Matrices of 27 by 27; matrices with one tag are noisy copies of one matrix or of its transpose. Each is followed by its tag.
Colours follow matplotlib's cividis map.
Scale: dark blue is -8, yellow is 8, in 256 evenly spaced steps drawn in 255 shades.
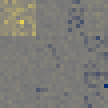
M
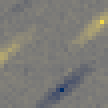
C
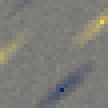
C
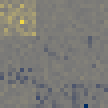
M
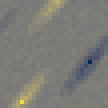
C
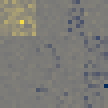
M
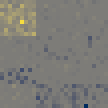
M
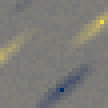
C
